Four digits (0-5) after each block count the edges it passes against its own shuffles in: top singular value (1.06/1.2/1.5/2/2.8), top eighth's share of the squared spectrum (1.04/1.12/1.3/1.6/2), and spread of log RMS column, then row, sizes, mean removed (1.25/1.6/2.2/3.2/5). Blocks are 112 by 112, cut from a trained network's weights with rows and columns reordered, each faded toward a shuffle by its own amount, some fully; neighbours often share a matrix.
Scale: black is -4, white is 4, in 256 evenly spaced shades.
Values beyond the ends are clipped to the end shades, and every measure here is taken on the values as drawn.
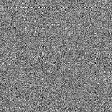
3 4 2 2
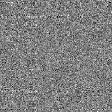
3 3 2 2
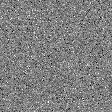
0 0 0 0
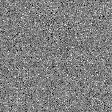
1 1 1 0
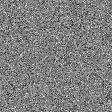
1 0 0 0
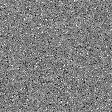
0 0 0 0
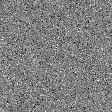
0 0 0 0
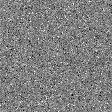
0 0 0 0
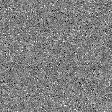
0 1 1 0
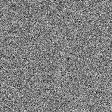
2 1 0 0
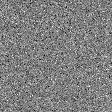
0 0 0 0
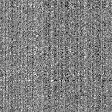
4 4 2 3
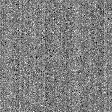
3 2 0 1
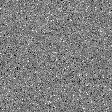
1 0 0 0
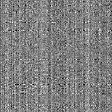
4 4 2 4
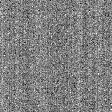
3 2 0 1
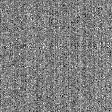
3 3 0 2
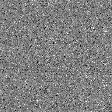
1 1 1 0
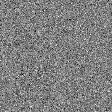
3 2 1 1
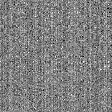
4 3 1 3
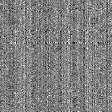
4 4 2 3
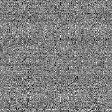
3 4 3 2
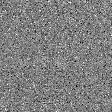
1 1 1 0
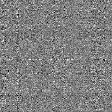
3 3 3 1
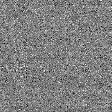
2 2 2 1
